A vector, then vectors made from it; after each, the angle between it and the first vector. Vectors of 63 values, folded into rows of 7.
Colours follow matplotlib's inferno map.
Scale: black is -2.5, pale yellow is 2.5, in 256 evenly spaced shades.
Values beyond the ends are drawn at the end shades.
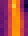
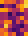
partly opposed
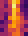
nearly parallel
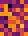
orthogonal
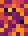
orthogonal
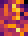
partly aligned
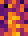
partly aligned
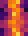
nearly parallel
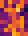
partly aligned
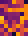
orthogonal
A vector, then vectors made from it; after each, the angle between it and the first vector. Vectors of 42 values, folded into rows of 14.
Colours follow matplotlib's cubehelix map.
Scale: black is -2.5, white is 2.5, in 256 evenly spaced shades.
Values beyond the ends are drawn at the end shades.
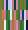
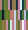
orthogonal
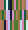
nearly opposite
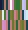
partly aligned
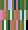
nearly parallel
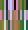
nearly parallel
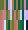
nearly parallel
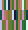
partly opposed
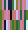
nearly opposite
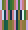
partly opposed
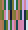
nearly opposite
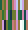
partly opposed
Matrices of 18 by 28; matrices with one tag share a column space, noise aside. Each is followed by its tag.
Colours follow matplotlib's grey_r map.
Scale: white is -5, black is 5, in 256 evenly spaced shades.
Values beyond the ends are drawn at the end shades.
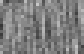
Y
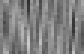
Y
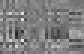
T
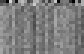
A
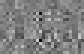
T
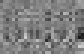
T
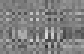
T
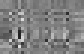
T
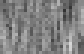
Y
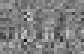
T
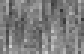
Y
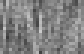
Y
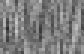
Y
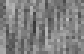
Y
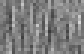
Y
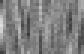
Y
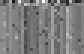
A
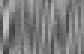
Y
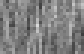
Y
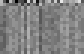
A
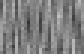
Y
